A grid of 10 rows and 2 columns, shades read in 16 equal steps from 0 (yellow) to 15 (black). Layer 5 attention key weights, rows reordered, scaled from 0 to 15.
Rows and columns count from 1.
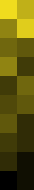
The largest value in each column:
15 14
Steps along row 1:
up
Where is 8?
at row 3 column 1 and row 5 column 2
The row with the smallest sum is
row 1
